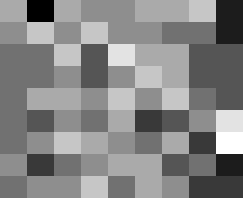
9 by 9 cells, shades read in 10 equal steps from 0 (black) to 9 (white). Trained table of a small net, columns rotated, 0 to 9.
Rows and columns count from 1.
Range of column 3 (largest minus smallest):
3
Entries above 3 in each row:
7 8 6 6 8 6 8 6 7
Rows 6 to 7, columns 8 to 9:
5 8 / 2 9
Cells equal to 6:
15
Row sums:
42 43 44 40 47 40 48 36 40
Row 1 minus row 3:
2 -4 -1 2 -3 0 0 4 -2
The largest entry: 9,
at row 7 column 9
